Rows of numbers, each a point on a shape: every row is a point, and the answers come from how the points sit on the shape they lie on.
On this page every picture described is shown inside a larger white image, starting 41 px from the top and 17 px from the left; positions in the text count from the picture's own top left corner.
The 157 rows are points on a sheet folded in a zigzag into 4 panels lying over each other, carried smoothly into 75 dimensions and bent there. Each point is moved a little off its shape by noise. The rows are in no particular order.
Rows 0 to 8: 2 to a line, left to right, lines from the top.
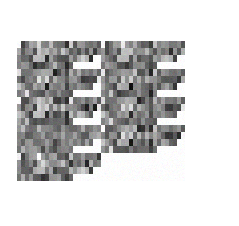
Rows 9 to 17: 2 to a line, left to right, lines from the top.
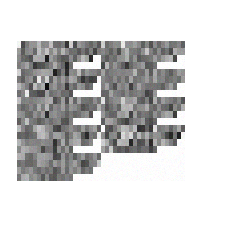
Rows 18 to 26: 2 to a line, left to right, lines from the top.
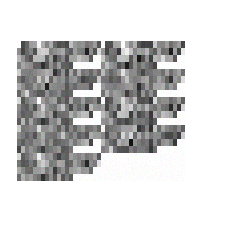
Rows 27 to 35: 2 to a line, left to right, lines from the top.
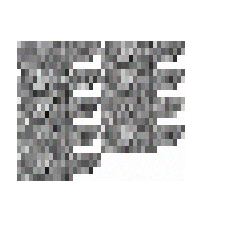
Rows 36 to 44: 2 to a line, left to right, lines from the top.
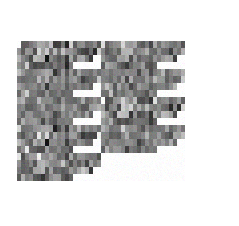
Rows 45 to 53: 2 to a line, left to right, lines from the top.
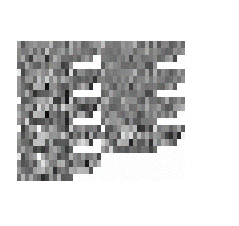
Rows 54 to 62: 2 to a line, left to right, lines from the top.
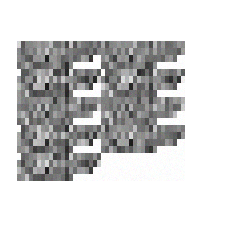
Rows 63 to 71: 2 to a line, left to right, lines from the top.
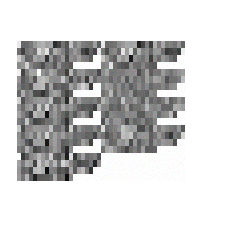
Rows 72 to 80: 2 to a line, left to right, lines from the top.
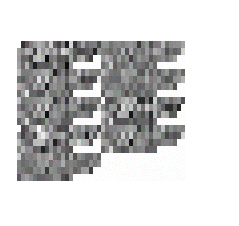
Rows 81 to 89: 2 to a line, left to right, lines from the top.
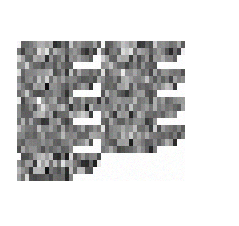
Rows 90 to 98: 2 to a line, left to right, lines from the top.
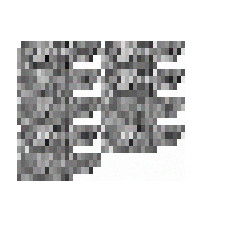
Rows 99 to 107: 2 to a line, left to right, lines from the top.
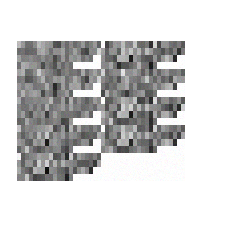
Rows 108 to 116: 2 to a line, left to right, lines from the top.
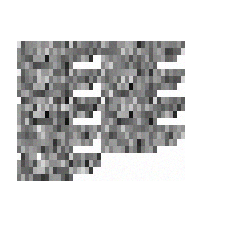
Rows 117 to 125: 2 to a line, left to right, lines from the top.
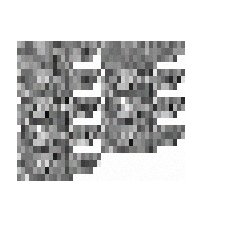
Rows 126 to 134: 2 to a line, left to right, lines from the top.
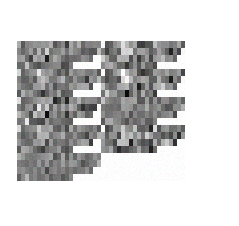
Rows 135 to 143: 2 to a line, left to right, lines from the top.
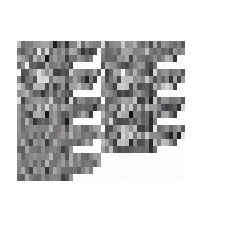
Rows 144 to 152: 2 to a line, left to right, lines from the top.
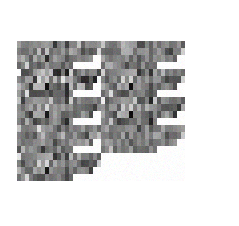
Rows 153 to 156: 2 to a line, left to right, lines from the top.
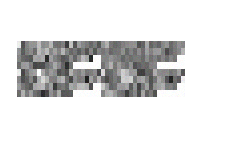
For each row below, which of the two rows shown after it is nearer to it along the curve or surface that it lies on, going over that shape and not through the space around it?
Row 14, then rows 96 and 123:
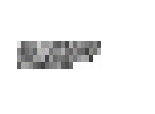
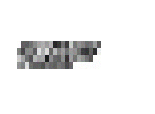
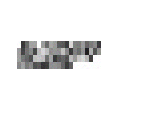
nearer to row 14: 123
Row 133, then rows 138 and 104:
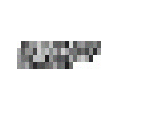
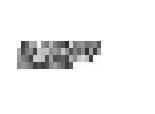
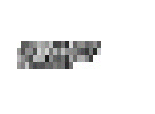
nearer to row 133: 138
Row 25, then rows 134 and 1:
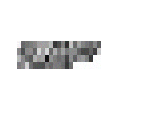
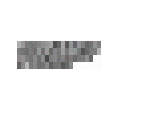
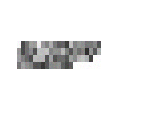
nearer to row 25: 134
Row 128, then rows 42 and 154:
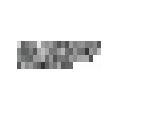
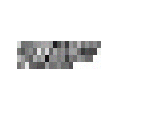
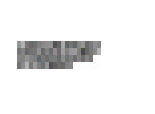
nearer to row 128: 154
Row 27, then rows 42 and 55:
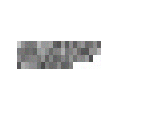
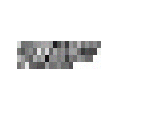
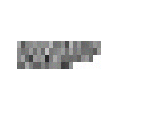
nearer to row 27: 55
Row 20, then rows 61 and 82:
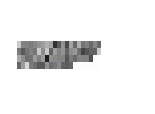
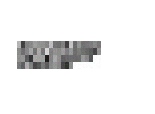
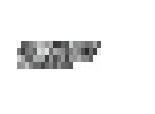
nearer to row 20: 82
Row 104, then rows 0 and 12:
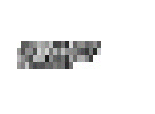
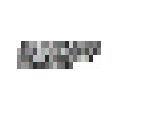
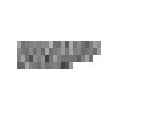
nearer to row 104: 0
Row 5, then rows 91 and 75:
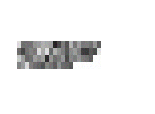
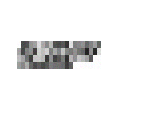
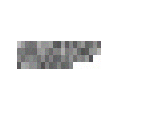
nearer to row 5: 91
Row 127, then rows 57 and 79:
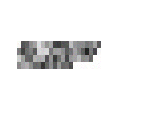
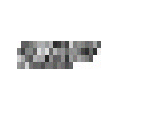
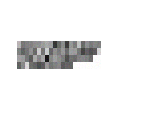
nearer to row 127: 57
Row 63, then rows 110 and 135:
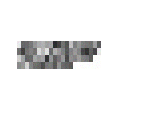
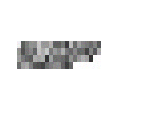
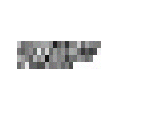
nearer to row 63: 135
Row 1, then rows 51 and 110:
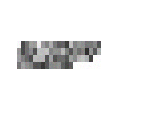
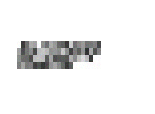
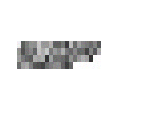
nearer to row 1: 110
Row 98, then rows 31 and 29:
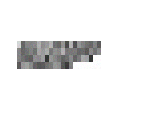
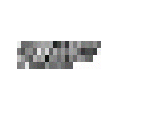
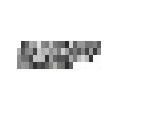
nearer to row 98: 29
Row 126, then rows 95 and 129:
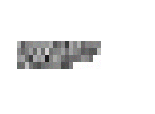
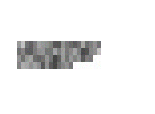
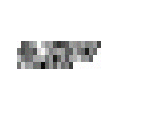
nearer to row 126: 95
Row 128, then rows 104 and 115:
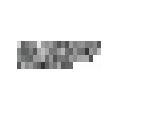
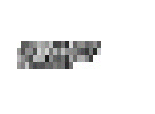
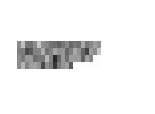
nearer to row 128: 115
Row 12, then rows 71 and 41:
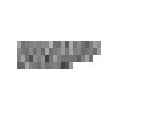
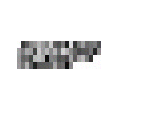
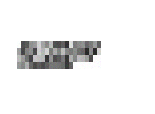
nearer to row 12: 71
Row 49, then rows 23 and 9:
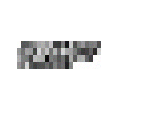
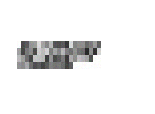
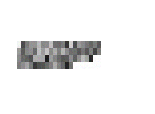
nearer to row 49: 23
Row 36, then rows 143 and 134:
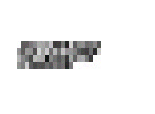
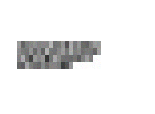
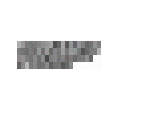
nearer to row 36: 134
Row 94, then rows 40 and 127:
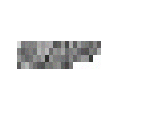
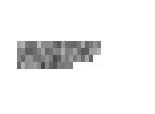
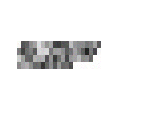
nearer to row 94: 40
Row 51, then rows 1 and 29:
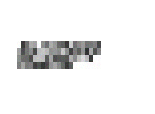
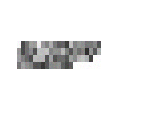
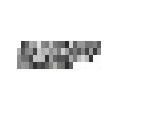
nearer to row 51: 29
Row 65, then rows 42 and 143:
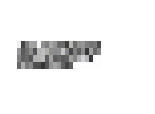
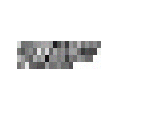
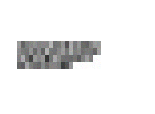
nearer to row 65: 143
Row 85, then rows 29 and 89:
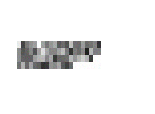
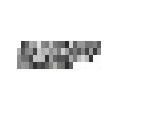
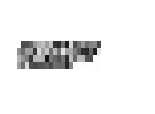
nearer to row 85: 29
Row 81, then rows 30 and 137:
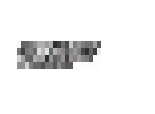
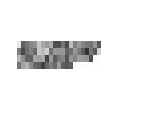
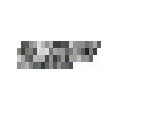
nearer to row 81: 137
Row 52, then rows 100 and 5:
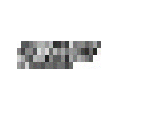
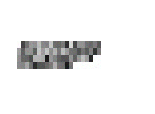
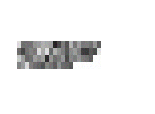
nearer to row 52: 5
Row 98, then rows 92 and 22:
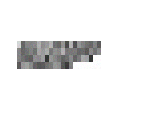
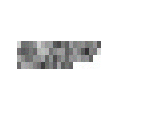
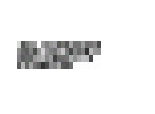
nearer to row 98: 22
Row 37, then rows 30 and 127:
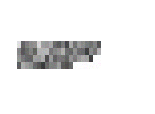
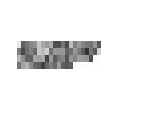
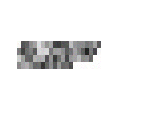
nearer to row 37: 30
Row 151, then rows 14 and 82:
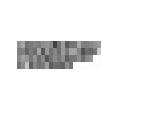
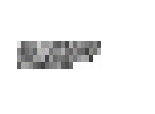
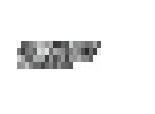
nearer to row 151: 14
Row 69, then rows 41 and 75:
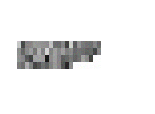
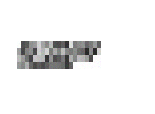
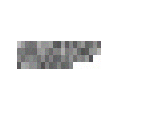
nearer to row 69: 75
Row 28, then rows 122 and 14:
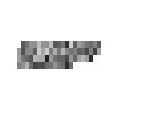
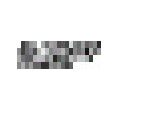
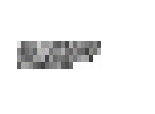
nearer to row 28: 14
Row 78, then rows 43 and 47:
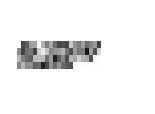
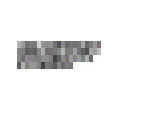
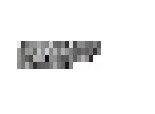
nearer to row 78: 43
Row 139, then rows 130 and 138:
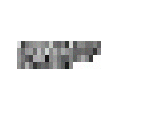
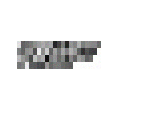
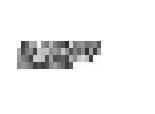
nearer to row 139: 138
